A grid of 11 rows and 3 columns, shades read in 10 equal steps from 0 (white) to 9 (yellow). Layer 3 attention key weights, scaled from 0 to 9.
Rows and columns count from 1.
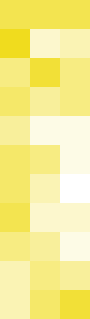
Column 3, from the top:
7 3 5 5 1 1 0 2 1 4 8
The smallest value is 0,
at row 7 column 3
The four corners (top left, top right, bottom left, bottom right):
7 7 3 8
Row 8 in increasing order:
2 2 7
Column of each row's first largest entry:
1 1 2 1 1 1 1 1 1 2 3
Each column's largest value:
9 8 8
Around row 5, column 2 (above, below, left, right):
4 5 4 1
